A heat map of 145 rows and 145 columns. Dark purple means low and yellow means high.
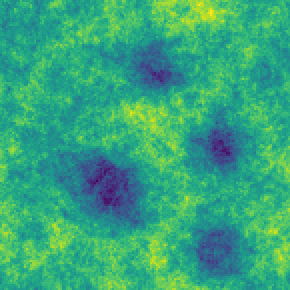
Average level on the scale: 60%. Mirror symmetry: none. Dips: four. Slope: none.
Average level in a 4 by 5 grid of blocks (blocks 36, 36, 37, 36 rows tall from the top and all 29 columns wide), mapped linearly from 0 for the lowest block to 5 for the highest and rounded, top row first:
3 4 3 5 4 | 4 4 4 3 4 | 4 0 2 3 4 | 5 5 5 2 4
